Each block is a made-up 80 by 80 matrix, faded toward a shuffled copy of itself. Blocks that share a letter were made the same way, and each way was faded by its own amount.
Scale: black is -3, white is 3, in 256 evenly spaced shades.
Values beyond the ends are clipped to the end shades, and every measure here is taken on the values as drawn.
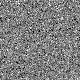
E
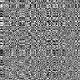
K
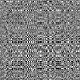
K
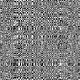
K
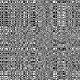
K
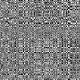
K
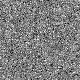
E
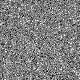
E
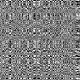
K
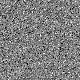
E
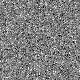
E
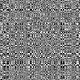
K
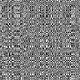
K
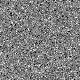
E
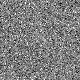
E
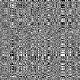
K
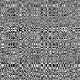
K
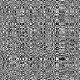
K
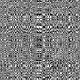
K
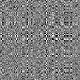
K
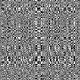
K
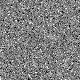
E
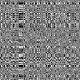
K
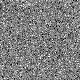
E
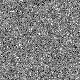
E
